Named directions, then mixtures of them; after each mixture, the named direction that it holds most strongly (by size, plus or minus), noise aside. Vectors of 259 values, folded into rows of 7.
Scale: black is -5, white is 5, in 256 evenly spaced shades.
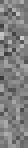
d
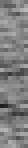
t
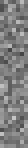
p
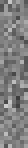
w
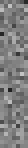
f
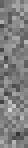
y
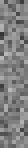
d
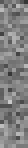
f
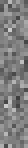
w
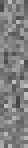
w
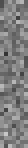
w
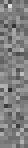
f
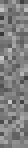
p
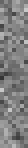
y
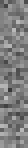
p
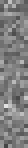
w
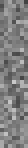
w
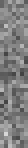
w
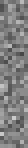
p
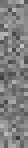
d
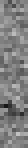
t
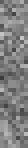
d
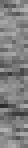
t
